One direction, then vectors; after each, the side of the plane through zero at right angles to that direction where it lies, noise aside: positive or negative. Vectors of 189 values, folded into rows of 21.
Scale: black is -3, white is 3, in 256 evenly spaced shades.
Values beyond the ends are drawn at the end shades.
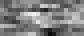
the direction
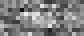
positive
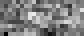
positive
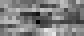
negative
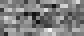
negative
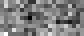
negative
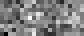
positive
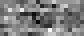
negative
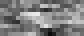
positive
